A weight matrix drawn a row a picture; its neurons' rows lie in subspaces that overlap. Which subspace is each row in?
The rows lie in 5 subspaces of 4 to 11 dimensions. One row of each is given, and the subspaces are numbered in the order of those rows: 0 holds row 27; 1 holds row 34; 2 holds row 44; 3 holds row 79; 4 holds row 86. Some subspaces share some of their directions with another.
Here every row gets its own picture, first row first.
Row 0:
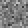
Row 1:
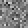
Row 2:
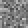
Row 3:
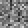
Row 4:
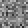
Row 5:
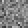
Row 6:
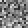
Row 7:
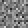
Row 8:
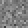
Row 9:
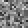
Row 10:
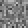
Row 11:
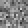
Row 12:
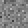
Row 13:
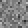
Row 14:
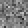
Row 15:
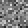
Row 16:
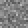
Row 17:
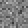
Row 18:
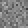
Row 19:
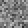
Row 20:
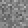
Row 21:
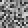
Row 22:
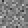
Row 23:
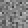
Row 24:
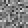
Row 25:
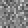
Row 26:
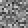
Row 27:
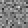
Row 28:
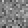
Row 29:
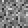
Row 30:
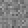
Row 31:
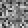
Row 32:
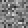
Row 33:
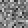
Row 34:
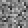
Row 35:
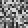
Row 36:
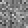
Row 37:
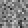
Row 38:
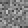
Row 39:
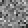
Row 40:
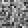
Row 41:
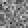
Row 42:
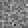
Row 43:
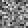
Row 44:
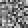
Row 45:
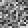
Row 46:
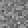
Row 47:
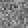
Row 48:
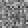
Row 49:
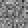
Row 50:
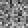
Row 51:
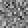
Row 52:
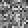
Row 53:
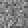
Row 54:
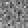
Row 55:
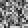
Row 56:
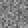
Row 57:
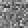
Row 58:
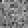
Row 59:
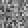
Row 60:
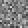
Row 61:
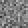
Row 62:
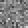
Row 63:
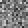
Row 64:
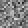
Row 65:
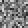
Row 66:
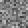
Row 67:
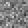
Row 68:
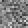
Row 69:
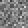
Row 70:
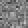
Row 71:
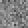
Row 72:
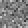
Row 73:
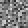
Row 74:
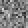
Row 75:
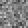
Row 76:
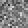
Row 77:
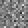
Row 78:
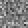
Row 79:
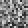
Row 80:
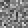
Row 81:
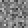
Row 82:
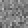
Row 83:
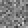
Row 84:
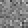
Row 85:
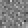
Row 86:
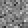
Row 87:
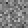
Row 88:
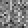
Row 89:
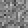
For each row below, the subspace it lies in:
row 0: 2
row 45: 4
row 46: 2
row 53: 0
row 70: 0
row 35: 0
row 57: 2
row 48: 2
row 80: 4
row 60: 0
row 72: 4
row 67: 2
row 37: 1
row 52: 2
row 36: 0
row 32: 2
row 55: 0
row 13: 0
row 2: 2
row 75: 2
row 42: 2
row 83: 4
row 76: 2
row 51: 2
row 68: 2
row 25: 2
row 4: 0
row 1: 2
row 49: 0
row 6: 2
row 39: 4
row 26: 2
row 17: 0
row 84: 4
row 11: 2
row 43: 2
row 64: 2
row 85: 4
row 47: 2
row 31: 0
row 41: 2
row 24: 2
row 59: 2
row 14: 2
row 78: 0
